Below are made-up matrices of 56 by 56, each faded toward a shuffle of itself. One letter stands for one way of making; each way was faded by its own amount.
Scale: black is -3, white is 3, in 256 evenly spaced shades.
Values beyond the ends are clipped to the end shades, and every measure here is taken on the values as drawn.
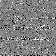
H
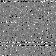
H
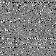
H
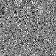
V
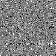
V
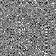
V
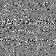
H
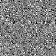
V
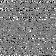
H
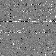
H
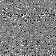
H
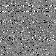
H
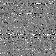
H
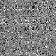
V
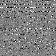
H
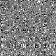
V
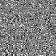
V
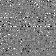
H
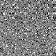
V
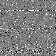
H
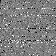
H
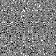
V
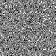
V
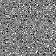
V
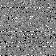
H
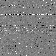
H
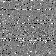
H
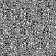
V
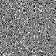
V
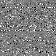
H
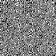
V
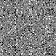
V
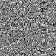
V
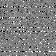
H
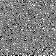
H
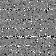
H
